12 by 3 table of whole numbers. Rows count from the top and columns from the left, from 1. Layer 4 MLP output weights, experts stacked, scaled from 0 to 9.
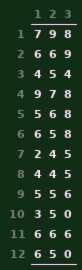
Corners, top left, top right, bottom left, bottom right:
7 8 6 0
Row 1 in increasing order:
7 8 9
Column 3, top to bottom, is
8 9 4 8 8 8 5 5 6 0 6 0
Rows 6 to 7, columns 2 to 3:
5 8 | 4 5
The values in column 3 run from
0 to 9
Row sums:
24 21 13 24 19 19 11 13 16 8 18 11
